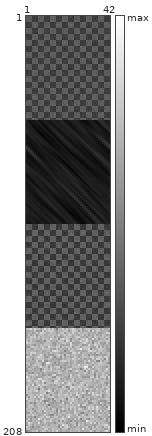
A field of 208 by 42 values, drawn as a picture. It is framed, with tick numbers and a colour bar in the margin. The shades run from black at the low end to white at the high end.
The table splits into 4 rows of 1 panel. Panel 1,1: low, checkered. Panel 2,1: very low, slanting down to the right, faint in contrast. Panel 3,1: low, checkered. Panel 4,1: high, fine-grained.
